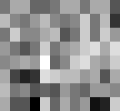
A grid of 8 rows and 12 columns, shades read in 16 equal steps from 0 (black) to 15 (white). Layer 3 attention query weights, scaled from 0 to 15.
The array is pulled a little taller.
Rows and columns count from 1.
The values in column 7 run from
5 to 11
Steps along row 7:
down up down up down up down down up same down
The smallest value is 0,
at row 8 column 4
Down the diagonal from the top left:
7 8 8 7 15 12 9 7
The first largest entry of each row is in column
2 9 2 10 5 5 1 5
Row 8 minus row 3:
3 -7 -3 -8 2 -5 5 0 -3 -6 -10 3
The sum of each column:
73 62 55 47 85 62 69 72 80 67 68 72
